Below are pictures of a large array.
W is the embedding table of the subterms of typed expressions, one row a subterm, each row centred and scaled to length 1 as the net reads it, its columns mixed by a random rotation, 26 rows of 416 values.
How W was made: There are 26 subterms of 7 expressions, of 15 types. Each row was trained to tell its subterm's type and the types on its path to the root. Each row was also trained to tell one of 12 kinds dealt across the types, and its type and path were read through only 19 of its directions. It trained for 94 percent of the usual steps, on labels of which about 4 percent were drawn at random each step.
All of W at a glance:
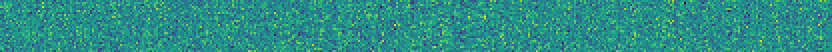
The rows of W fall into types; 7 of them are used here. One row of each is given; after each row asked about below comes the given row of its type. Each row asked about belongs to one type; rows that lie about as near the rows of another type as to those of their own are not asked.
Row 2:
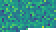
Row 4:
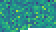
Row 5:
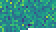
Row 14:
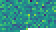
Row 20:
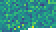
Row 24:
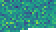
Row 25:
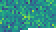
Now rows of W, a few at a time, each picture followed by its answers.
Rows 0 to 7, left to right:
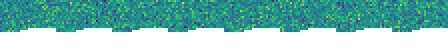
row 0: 2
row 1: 4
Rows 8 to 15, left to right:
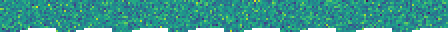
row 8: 4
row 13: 25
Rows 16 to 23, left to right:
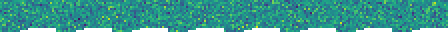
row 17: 5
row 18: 14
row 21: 24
